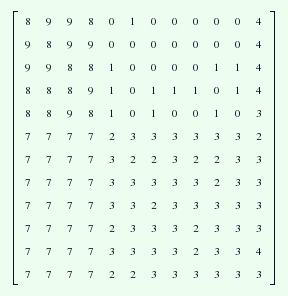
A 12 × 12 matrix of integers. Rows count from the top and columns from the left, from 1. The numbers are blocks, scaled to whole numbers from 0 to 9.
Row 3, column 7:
0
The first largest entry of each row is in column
2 1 1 4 3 1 1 1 1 1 1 1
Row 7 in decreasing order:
7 7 7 7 3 3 3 3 2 2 2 2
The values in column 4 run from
7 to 9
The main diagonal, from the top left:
8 8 8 9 1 3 2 3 3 3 3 3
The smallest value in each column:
7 7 7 7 0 0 0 0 0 0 0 2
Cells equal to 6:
0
